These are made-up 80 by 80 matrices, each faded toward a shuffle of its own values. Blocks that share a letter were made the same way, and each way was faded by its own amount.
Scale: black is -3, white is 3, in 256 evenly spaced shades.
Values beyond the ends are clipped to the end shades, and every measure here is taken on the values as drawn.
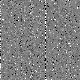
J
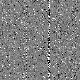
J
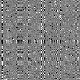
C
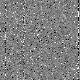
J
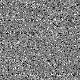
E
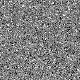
E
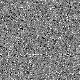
E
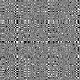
C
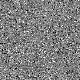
E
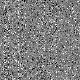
J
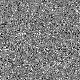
E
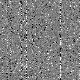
J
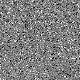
E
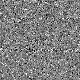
E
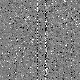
J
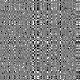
C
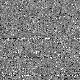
E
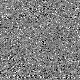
E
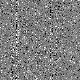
J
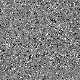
E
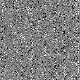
J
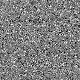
E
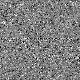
E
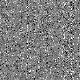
J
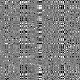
C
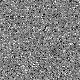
E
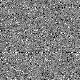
E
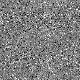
E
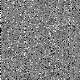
J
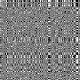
C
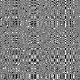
C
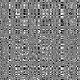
C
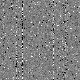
J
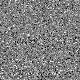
E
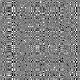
C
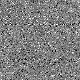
E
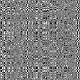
C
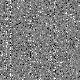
J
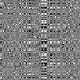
C
